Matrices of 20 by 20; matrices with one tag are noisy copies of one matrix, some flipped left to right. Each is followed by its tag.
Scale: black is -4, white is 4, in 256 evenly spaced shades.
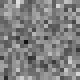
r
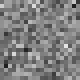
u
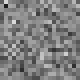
u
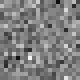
u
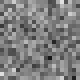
r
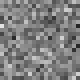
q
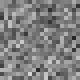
q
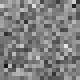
u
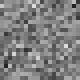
u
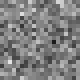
r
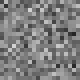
u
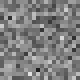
q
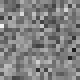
q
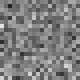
q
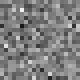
q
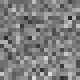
q
